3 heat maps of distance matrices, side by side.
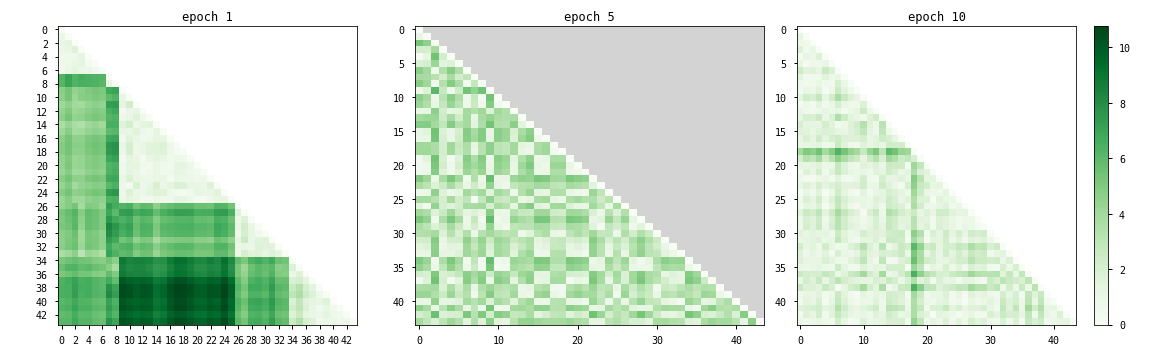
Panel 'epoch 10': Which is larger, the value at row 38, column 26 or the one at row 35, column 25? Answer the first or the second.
the first
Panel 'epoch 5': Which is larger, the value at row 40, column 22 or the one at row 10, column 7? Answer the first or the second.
the first
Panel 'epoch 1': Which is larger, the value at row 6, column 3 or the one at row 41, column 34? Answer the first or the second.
the second
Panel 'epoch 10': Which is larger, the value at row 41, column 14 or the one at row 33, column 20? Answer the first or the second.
the first
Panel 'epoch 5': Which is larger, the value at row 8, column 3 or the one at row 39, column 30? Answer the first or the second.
the first
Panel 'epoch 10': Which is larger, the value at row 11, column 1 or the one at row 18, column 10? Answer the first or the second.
the second
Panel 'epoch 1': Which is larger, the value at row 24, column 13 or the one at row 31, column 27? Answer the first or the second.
the second
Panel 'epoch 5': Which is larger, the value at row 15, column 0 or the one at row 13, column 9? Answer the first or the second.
the second
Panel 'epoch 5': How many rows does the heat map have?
44
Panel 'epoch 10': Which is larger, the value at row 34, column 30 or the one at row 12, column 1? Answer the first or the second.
the first
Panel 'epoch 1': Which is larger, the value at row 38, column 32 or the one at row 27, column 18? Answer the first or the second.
the second
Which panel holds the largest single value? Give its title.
epoch 1
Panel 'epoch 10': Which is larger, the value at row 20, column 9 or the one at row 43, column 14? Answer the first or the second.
the second
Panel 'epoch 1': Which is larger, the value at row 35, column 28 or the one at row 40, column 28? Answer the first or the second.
the second
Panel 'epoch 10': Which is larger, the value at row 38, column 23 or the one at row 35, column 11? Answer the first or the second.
the first
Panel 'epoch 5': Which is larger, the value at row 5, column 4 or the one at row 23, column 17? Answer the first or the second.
the second
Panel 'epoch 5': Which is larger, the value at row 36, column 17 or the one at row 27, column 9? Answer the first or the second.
the second
